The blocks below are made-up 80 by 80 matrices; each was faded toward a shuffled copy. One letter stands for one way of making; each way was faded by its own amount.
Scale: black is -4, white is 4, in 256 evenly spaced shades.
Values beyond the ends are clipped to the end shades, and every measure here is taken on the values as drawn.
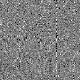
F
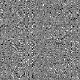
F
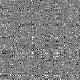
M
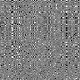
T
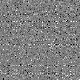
M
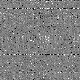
M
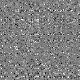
M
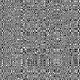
T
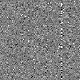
F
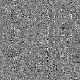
F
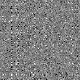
F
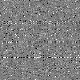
M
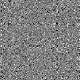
F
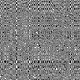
T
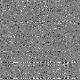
M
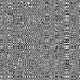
T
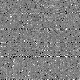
M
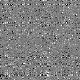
M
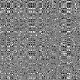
T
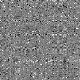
M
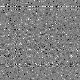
M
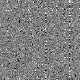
F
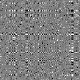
T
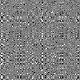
T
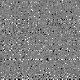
M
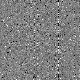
F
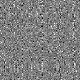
F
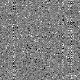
F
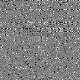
M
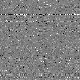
M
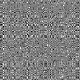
T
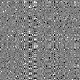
T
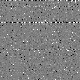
M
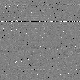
M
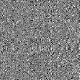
F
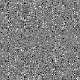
F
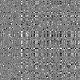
T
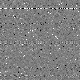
M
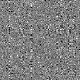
F
